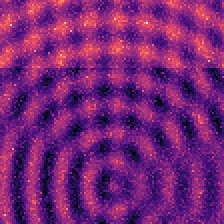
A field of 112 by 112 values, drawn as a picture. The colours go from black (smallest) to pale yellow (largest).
Concentric rings centre on the bottom middle. Stripes running up and down repeat 8 times from left to right. The top part is higher, up to a seam about 30% of the way down.
